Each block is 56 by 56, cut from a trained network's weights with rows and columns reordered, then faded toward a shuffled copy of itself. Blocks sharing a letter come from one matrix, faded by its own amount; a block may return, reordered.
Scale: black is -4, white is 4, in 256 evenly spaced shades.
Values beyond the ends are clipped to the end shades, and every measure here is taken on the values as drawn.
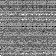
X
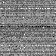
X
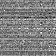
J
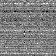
J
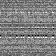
X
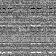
X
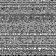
X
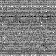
X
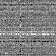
J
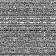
J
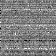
J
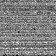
J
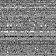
J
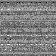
X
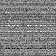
X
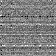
J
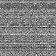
J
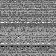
X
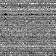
J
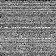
J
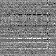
J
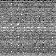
J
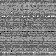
X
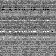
X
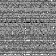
X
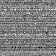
J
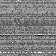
X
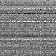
X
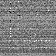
J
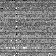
J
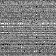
J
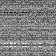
X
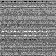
X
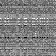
X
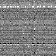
J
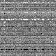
X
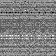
X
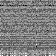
X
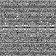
J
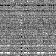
J
